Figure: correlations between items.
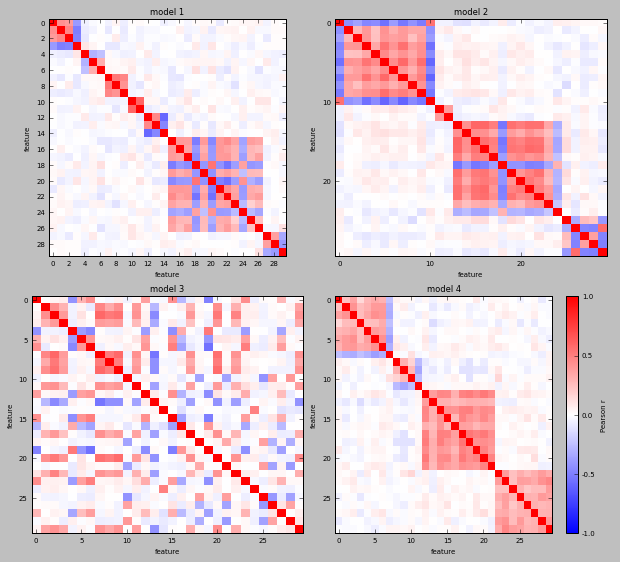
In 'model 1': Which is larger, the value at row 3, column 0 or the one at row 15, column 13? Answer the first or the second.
the second
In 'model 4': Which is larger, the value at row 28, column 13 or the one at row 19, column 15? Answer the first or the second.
the second
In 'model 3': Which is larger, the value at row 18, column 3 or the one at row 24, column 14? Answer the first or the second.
the second
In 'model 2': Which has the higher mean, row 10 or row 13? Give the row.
13
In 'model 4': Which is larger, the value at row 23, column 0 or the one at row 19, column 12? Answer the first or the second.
the second
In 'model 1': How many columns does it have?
30
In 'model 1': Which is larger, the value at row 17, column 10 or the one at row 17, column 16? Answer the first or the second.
the second
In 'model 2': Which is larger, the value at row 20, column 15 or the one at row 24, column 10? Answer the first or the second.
the first
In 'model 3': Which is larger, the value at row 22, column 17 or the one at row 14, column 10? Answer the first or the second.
the first
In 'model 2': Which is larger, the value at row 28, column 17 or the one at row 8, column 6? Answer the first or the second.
the second
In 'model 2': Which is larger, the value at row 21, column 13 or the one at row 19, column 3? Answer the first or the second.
the first
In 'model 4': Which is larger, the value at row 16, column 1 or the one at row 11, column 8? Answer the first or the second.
the first
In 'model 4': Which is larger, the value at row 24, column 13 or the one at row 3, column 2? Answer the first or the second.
the second
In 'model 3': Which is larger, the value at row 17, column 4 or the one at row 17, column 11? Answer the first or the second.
the second
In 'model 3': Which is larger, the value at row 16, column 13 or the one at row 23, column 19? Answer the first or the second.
the first
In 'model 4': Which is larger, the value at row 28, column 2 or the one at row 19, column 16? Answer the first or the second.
the second
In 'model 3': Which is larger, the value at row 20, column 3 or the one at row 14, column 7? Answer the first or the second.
the first
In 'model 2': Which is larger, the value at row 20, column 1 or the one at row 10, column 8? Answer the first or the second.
the first
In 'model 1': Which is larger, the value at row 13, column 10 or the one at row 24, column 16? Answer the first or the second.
the first
